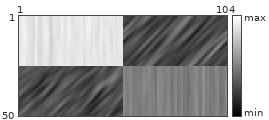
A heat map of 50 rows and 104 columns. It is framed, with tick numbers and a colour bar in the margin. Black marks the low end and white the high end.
It is made of 2 by 2 panels. Panel 1,1: very high, streaked downward, faint in contrast. Panel 1,2: low, slanting up to the right. Panel 2,1: low, slanting up to the right. Panel 2,2: middling, streaked downward, faint in contrast.
